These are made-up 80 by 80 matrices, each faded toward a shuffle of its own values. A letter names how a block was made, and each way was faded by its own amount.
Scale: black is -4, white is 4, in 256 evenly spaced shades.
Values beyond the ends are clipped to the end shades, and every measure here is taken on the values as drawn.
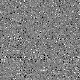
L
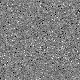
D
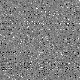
L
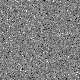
D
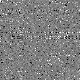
L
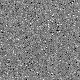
D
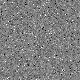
D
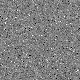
D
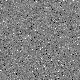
D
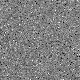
D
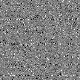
L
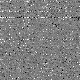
L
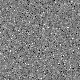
D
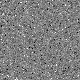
D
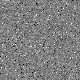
D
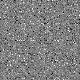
L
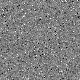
D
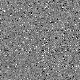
L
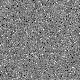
D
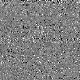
L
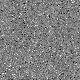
D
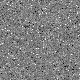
D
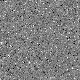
D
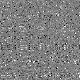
L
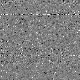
L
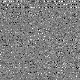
L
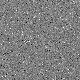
D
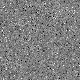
D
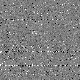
L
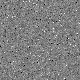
D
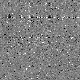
L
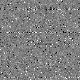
L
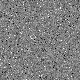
D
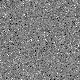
D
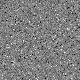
D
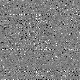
L
